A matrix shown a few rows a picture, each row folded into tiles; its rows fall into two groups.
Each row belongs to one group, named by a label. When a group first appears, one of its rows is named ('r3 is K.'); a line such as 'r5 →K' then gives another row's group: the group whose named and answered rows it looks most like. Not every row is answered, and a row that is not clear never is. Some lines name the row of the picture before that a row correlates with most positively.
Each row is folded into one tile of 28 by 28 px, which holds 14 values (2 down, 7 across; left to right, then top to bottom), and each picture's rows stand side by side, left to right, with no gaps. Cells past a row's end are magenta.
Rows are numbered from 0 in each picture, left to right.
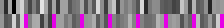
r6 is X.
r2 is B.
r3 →X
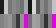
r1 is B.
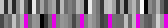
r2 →B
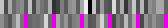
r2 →X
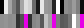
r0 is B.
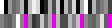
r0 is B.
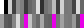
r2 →B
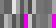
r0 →X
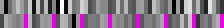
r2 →B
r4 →X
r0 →X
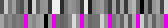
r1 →B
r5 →X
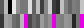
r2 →B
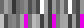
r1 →X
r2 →X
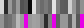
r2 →X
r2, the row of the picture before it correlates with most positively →1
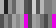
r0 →X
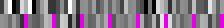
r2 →X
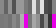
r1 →X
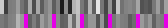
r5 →X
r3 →X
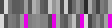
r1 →B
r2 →B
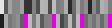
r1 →X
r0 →X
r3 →X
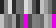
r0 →B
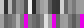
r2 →B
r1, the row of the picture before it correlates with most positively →1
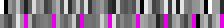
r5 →B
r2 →B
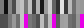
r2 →B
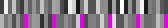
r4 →B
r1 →X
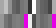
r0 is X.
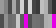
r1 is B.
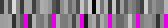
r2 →B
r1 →X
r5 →B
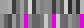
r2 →B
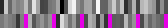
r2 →X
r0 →B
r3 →X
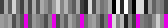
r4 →X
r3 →B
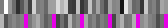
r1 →B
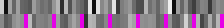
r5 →B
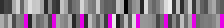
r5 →B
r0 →X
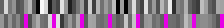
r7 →B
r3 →B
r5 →B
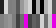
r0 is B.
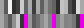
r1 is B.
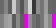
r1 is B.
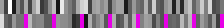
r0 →B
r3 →X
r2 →B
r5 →X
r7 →X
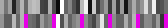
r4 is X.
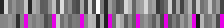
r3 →X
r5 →X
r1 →B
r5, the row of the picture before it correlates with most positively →5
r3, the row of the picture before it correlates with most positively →5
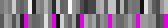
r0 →X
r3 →X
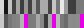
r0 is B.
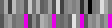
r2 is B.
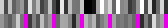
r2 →B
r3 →X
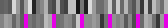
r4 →X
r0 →X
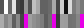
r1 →B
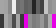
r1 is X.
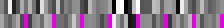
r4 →B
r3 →B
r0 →B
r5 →X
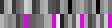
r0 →B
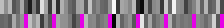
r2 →B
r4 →X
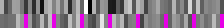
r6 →B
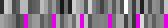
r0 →B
